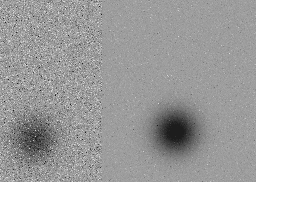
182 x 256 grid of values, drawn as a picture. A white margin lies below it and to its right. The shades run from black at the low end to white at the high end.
No single row or column stands out from its neighbours. On average the colour sits 60% of the way up the scale. Neither half mirrors the other. A vertical seam about 40% of the way across splits the table, and the right part is calmer. The values are skewed, with a long tail toward low values. There are two dips.
